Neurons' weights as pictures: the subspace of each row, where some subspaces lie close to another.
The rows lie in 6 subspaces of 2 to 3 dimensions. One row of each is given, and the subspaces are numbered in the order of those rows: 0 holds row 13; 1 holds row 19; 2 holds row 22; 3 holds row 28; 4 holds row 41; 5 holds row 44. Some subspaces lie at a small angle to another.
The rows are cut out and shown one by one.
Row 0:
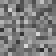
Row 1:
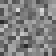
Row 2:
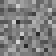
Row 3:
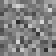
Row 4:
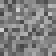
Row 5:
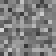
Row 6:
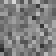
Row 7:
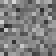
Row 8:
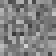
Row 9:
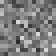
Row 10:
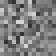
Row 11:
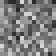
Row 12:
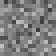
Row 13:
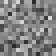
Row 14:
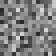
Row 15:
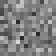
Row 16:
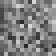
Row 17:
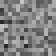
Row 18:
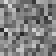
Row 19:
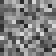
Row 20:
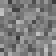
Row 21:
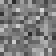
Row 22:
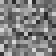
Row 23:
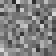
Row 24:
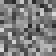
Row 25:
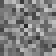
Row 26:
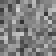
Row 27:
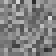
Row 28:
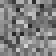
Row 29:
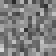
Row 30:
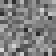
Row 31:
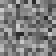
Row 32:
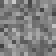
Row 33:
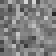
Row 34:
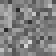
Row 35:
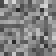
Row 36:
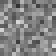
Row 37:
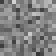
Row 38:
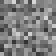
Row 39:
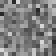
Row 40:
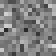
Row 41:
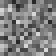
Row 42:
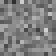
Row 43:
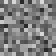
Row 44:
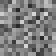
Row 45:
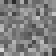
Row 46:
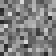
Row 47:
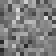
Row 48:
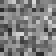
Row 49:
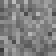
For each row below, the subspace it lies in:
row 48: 2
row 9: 4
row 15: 4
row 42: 1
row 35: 5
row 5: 4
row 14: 3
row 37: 5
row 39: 0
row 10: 3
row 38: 2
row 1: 3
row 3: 4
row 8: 3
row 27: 0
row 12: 4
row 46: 1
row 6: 0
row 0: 4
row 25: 1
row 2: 4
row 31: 2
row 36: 4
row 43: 1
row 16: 1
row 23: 0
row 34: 5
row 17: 1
